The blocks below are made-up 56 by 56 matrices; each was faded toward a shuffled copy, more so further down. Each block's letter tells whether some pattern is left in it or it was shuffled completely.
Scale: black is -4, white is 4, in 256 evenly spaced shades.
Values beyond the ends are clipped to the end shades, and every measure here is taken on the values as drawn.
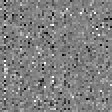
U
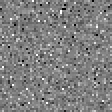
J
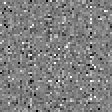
U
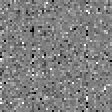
U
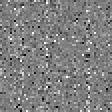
U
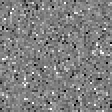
J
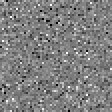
J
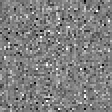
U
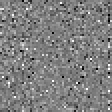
U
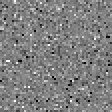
J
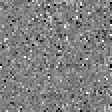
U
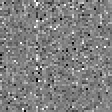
U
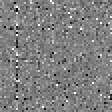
U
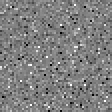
J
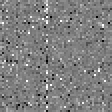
U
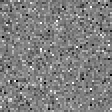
J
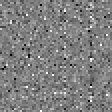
U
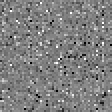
U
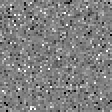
J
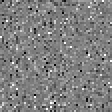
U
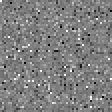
J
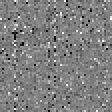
U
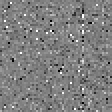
U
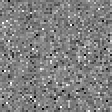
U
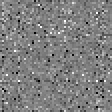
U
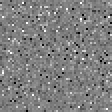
J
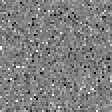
J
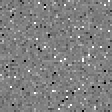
J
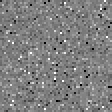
J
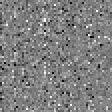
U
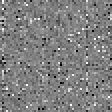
U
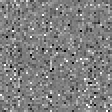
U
